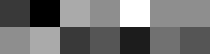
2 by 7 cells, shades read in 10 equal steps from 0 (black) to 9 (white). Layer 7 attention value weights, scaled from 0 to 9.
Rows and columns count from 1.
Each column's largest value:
5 6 6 5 9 5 5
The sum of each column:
7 6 8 8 10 9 8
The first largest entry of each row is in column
5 2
